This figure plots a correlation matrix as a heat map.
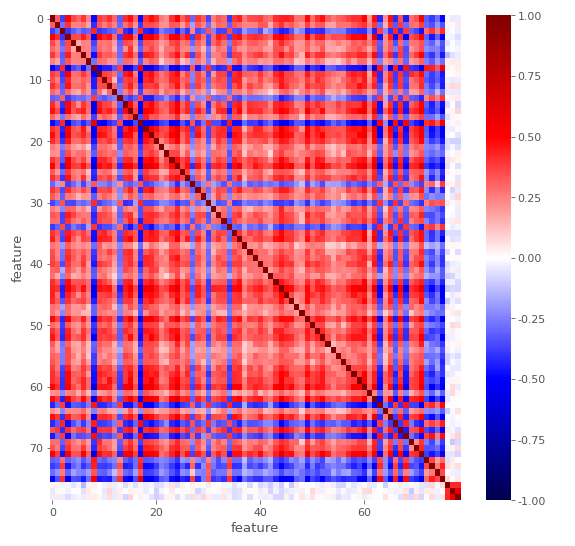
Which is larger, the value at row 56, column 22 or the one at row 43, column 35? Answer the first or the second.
the second
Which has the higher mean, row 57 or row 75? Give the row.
57
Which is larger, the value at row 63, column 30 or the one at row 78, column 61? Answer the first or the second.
the first
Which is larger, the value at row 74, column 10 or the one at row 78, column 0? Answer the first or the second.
the second
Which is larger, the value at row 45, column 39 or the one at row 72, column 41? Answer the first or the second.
the first
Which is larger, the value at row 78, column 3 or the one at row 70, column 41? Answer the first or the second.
the second
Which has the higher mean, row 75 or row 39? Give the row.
39
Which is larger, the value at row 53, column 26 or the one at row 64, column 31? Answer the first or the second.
the first
